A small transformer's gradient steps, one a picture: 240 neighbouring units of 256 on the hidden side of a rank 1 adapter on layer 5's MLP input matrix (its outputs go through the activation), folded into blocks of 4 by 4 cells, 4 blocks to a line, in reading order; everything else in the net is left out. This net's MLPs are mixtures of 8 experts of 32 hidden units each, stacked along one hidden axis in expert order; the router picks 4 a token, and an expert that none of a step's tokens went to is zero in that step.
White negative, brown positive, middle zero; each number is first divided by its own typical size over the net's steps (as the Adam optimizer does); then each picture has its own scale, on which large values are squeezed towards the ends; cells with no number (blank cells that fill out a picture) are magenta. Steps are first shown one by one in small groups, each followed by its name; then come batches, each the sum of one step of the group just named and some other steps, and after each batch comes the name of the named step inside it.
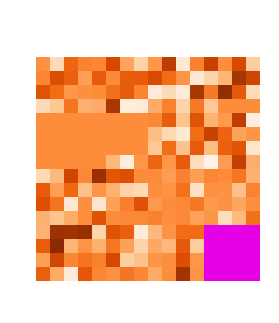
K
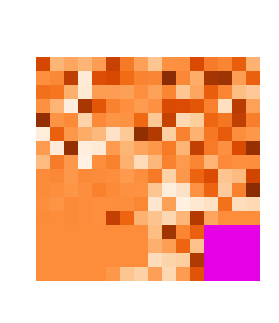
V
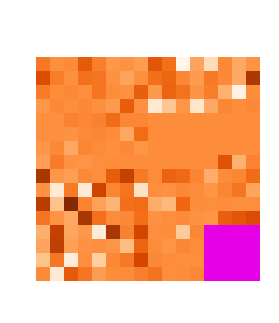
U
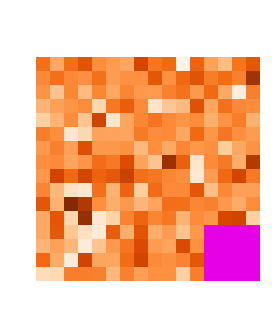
U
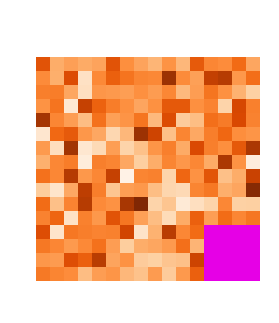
V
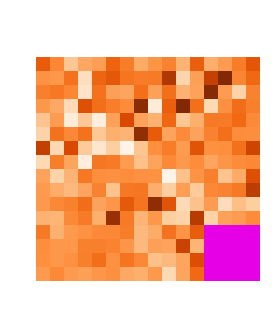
V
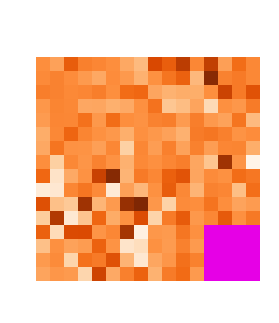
K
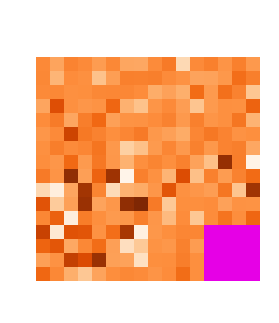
K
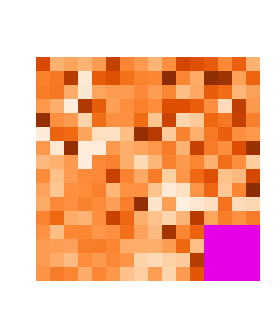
V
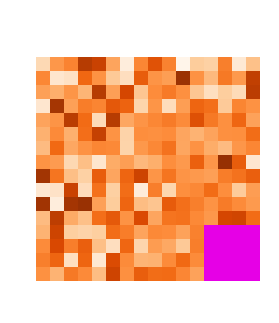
U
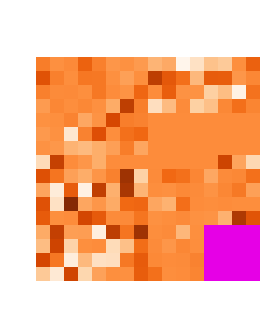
U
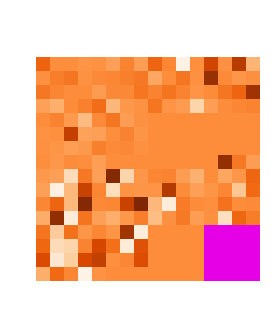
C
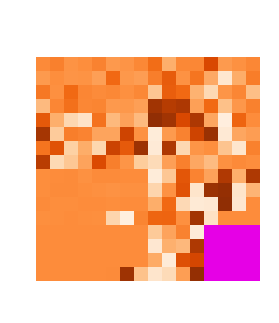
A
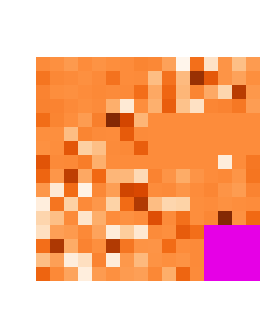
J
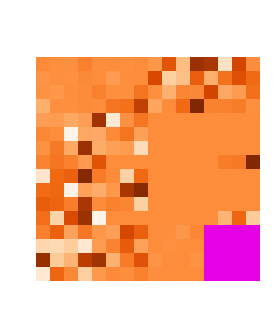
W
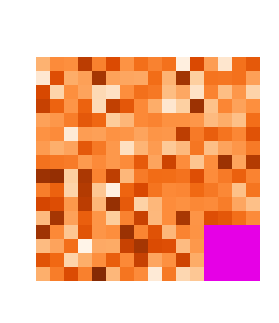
W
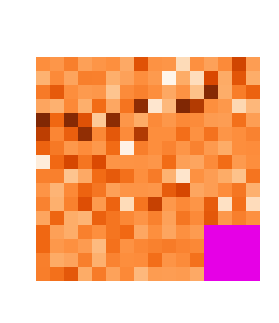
C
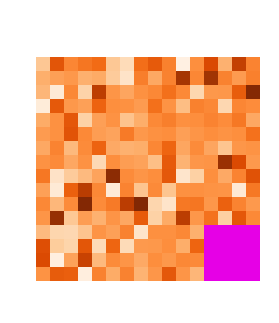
C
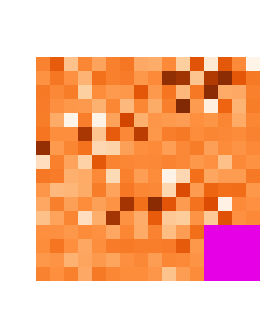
J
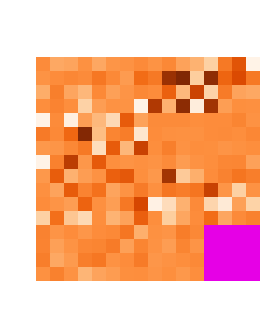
C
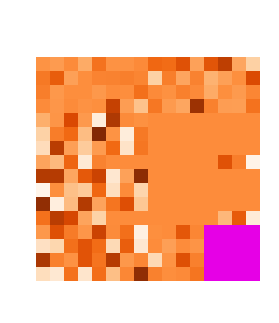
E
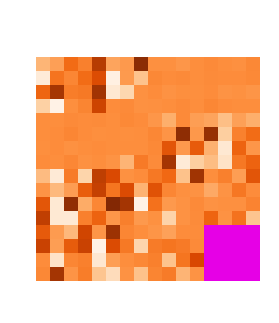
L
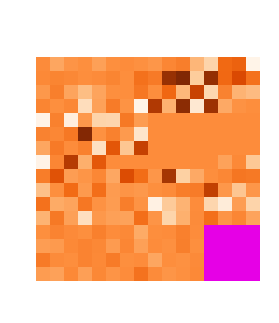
E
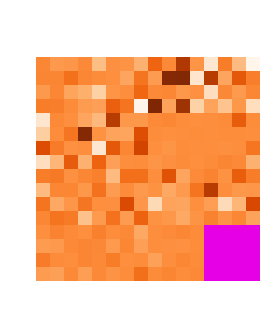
E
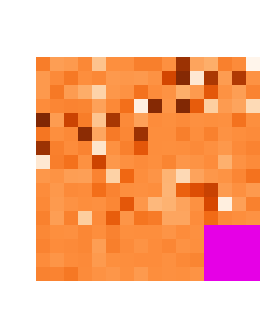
L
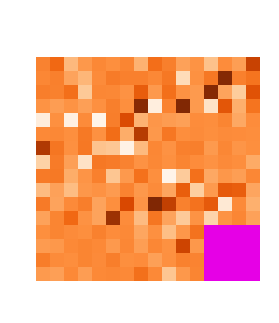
E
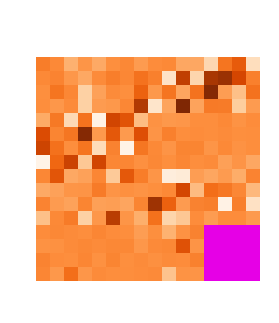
E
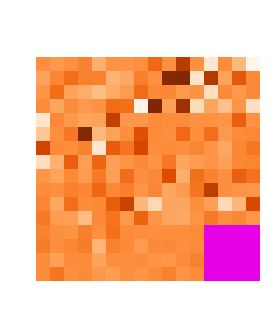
L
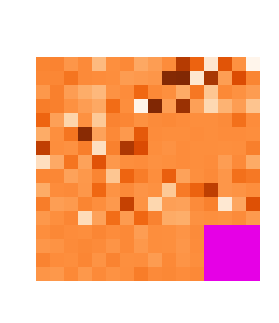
E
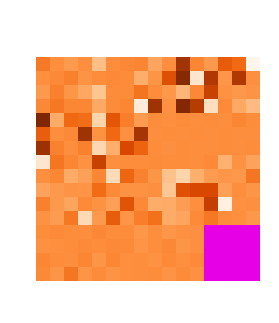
E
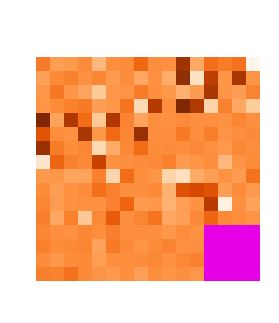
L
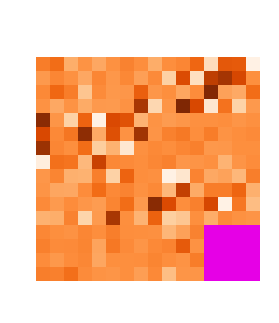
L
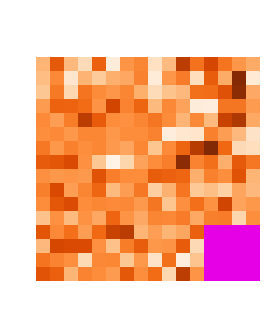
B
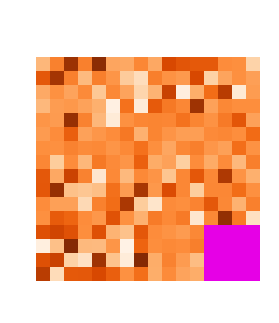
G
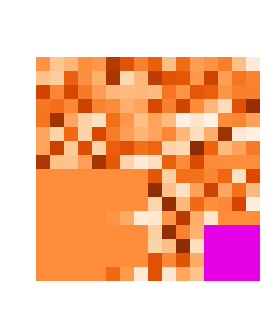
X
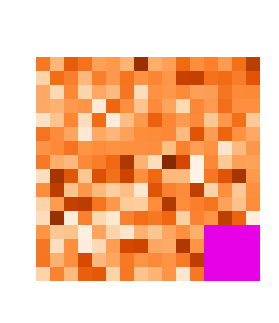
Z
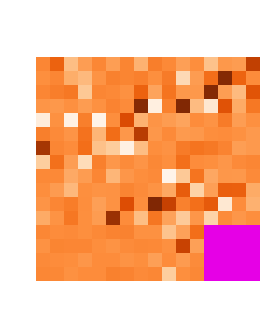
B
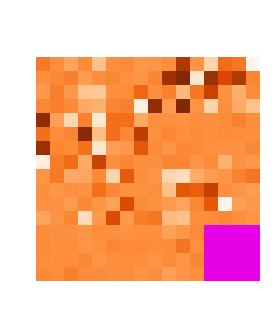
Z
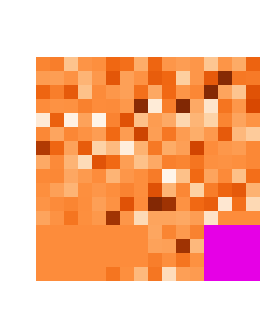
X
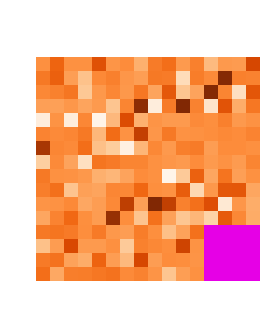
G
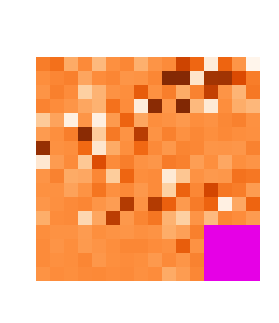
Z
